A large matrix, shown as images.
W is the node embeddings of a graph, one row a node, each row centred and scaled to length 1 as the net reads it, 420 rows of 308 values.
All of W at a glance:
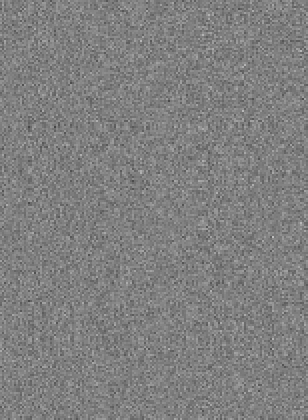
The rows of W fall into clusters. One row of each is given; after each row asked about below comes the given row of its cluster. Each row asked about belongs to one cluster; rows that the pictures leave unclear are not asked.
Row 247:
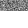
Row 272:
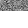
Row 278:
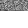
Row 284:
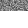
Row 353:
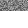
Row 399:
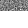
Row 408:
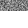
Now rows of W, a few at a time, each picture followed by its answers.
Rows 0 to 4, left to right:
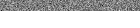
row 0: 408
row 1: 399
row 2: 272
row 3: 278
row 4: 399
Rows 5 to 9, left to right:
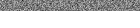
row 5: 272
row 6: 399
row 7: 278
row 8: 272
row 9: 272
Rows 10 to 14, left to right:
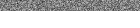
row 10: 408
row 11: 399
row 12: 278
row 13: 353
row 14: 353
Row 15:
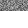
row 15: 353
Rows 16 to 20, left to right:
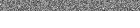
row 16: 247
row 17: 272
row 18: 353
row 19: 247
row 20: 399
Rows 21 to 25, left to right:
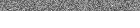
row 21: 408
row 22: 353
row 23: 353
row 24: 399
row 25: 278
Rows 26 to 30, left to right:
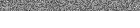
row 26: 284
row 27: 408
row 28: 284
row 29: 353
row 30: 278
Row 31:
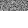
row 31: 408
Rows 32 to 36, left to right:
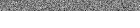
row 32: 408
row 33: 353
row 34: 284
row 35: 408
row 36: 278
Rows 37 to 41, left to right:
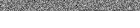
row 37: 247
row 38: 408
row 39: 272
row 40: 278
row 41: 278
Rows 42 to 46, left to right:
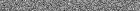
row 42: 278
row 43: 353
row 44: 284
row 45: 353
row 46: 278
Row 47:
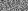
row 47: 247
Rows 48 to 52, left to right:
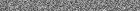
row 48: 353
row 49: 353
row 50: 284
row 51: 272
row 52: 353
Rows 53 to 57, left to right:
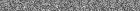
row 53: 278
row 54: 272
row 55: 399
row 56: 399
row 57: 399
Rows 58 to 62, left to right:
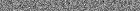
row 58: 272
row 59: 353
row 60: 272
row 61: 247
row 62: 247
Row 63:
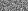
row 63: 284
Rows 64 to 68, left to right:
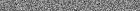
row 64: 278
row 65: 284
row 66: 247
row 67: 408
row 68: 272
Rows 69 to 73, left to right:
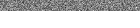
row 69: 408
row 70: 272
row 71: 353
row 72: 284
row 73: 278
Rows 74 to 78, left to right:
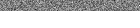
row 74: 272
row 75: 408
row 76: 408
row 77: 247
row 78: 278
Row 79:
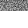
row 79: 408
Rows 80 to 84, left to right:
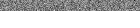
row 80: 284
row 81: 399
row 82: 353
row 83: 399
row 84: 272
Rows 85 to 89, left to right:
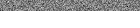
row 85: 272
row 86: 408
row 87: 353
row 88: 353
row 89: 408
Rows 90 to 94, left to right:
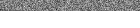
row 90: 278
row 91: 353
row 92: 284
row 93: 278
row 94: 272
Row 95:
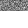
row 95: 278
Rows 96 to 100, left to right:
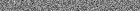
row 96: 272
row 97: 353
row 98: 247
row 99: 247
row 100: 353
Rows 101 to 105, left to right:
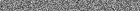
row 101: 272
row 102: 247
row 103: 272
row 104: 353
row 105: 399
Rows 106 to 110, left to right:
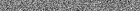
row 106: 272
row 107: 399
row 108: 247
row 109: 408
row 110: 247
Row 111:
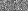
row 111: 278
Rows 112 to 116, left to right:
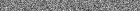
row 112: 284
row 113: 353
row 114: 399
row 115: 278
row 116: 408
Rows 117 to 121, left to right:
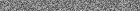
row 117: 284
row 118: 353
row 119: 247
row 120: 408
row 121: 408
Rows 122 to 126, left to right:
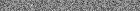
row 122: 284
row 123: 247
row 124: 284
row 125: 399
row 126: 284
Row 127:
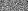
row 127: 284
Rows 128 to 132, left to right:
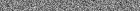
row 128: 272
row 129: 284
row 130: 408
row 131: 284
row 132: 399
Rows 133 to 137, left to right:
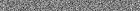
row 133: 247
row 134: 272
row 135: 399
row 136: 408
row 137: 247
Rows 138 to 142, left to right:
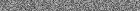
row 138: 408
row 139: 353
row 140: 353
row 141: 278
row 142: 353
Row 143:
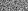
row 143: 284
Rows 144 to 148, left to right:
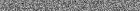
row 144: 399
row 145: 399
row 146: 247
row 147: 247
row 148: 278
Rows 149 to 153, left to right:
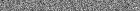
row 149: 247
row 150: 278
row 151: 399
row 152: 284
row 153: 278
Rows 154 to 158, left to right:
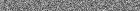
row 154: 399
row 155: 272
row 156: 408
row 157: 272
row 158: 278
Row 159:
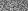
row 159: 408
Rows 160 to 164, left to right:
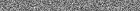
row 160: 408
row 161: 284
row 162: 284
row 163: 278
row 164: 284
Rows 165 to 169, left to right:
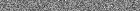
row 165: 408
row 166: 278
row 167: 272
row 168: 278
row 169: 272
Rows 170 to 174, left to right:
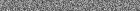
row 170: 399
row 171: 399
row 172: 278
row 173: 399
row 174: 284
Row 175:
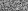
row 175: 278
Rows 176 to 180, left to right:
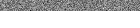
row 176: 247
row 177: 284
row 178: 408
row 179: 247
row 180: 284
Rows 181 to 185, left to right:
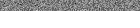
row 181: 284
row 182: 284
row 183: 247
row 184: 399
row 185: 272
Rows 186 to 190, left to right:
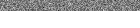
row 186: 408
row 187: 278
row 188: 284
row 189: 284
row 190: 353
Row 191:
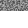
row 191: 247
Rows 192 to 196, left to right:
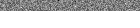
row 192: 247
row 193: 278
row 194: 247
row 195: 284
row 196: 272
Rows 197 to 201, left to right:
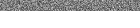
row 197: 247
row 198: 278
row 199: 353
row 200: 353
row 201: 399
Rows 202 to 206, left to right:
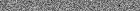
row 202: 408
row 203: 284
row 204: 408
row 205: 408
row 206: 272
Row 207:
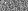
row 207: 399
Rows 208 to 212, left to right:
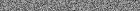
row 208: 284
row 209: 247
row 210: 278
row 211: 247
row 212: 408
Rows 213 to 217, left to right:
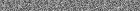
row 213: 247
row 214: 247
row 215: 399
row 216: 247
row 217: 284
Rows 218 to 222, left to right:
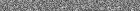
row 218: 353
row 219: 399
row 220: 284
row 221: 278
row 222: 284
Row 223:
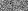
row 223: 272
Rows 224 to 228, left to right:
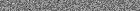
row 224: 284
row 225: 272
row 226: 247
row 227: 408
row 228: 272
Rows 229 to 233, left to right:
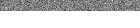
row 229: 284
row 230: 247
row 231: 408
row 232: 278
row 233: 272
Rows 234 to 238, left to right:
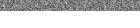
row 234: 247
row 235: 272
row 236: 399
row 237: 399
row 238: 399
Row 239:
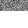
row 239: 247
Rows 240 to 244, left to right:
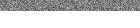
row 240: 408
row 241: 353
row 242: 353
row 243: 399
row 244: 284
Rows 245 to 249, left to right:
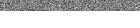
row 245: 247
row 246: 278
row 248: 408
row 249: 278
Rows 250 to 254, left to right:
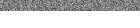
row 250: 399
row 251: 399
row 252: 284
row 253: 278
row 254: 284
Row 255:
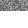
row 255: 353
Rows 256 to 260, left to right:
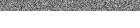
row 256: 408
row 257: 272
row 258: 408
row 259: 272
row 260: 247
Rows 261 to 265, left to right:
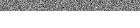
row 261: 353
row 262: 408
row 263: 399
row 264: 353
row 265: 284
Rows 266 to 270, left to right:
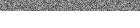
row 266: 272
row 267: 353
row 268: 284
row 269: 272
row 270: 408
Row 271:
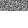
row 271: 408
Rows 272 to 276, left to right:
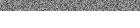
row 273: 408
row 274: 399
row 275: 272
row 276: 408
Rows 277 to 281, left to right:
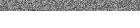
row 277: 353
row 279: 353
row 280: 272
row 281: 247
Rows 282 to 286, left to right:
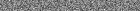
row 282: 272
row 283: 272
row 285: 272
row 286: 284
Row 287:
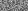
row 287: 247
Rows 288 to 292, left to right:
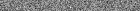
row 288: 278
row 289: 272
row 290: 399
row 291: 408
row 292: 247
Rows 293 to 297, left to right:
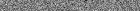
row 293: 353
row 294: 353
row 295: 278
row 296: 247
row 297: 399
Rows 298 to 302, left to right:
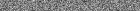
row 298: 353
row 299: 278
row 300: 284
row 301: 408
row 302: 278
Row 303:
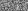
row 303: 278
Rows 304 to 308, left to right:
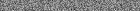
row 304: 284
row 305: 278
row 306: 399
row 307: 284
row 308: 399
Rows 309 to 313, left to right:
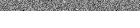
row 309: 353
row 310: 408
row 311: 399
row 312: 399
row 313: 353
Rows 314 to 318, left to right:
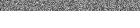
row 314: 284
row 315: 284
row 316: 353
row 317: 399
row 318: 399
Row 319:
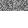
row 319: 272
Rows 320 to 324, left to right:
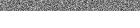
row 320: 247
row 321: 284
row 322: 247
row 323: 247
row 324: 408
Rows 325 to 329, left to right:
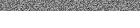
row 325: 247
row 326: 408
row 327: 353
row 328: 353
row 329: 408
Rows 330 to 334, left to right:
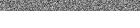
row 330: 247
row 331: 278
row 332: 247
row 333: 353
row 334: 408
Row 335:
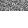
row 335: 284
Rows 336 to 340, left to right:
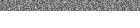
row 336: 247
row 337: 399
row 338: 399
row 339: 399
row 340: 399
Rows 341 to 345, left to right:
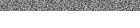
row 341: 353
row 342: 408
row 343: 399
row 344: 408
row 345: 247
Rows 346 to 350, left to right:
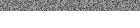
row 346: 353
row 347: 284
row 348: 399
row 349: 399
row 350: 408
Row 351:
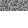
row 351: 353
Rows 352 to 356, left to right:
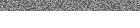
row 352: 408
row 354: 408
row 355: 408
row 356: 353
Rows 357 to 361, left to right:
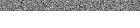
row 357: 272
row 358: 278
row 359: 353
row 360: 247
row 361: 284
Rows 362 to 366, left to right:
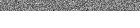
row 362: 353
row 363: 408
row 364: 272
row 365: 284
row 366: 278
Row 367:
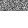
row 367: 278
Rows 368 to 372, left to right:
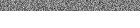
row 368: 284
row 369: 399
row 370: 278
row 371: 353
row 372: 284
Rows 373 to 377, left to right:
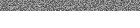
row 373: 353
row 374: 408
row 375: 353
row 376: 247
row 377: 284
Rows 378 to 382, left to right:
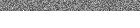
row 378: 353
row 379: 278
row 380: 247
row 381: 408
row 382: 284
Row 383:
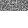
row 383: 408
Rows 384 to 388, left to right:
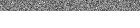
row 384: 408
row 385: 408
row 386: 353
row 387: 247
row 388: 408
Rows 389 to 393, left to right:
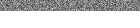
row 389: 272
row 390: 408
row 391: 272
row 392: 399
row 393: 284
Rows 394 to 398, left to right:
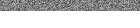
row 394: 284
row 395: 408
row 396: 247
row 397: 278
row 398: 408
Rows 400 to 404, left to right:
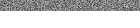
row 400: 284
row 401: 272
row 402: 247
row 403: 353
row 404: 399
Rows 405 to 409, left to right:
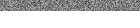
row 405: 408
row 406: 272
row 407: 272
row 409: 278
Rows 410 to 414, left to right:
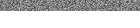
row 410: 247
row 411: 353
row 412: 247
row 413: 272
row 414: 284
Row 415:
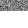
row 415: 353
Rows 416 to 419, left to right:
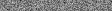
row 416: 408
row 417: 284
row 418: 284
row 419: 284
